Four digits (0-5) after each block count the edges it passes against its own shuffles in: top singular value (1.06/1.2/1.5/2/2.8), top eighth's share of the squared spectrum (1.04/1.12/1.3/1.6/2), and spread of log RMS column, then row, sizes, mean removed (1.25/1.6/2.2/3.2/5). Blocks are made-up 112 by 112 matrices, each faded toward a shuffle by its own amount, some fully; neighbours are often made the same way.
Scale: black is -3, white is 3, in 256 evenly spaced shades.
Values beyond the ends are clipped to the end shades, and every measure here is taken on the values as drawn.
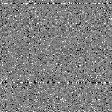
4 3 1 2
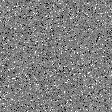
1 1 0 0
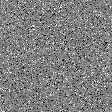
1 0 0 0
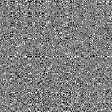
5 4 2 3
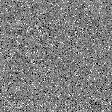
3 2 0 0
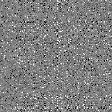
4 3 2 2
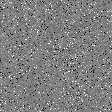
0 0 0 0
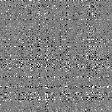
2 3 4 4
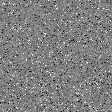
0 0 0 0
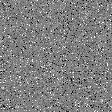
1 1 1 1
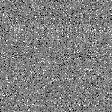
4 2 0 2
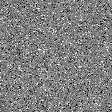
3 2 0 0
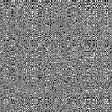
5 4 3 3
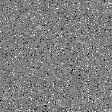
3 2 1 1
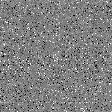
3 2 1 1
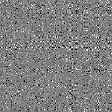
4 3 2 3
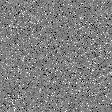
0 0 0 0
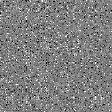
4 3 2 1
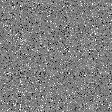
3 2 1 1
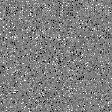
3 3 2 2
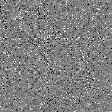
4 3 2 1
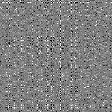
5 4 3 3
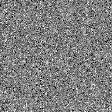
0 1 2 0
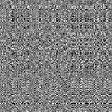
5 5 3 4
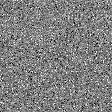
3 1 0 0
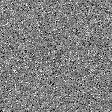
2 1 0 0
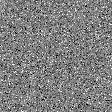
2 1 0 0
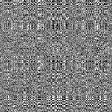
5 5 4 3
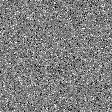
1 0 0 0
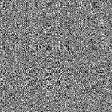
4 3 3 2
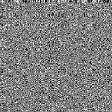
5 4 3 3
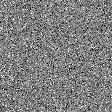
2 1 0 0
